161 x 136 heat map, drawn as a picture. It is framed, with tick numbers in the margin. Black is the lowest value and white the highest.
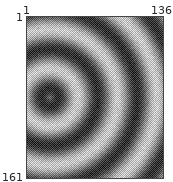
Slope: none. Seam: none. Rings: centred on the middle left.
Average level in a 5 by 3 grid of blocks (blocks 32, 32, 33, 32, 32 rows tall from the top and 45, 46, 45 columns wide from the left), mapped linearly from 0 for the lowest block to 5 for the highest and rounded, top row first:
523 / 433 / 044 / 433 / 523
